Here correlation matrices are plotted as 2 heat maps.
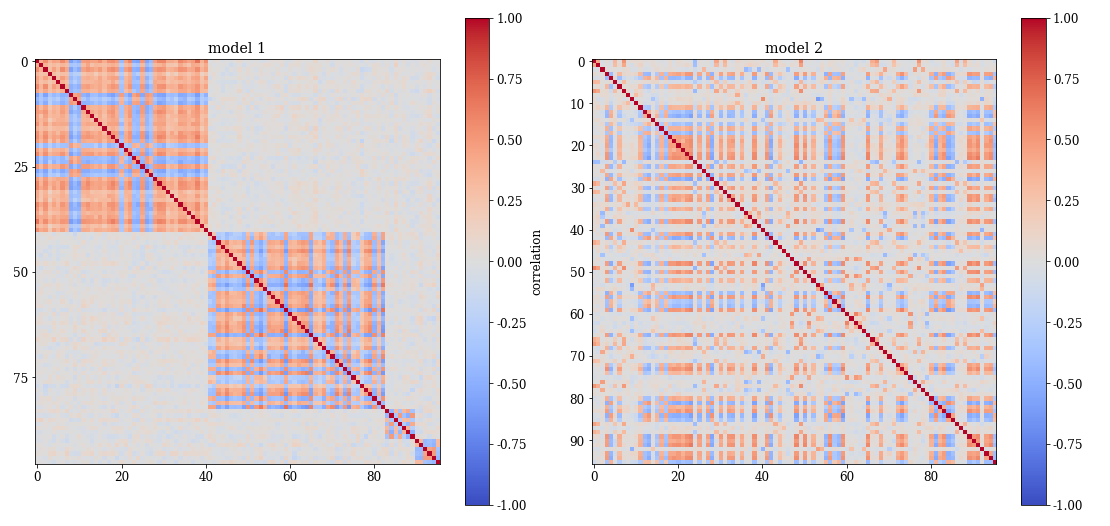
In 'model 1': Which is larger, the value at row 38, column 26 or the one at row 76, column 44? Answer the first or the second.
the second
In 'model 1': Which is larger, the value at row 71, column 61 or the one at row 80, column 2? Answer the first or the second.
the first
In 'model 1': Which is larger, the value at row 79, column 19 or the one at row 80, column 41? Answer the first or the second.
the second
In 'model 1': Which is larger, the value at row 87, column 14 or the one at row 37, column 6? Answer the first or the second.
the second
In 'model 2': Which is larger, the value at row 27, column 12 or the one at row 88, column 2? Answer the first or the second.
the second
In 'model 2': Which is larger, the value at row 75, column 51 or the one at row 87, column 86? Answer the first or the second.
the first
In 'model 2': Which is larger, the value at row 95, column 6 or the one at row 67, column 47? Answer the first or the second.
the second
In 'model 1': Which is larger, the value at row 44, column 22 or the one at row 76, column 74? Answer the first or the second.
the first
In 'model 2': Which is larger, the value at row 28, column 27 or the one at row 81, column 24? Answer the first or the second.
the second
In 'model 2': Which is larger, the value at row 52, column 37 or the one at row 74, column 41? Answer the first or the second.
the second
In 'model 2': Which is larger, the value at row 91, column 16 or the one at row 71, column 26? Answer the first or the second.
the first
